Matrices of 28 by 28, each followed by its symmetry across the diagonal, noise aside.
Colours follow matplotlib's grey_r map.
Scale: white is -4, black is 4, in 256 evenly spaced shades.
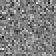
antisymmetric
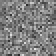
neither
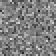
antisymmetric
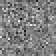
antisymmetric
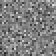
antisymmetric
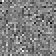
antisymmetric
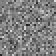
antisymmetric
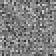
antisymmetric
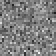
neither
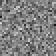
neither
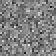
neither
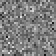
neither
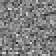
neither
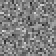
antisymmetric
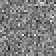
neither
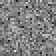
neither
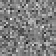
antisymmetric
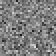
neither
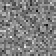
antisymmetric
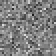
neither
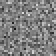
antisymmetric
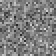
neither
